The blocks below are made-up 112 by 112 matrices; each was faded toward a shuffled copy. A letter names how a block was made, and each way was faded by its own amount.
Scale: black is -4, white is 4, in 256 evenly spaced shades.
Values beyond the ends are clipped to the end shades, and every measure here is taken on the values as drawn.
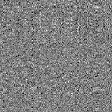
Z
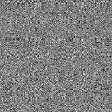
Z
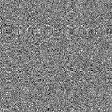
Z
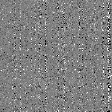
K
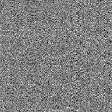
Z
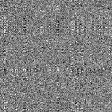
Z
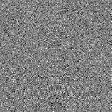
Z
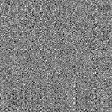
Z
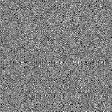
Z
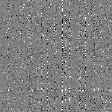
K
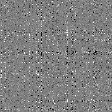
K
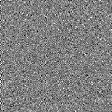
Z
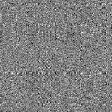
Z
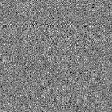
Z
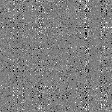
K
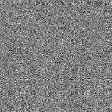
Z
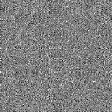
Z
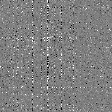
K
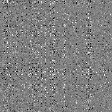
K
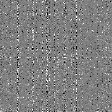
K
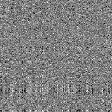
Z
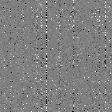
K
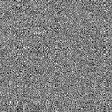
Z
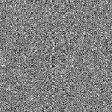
Z
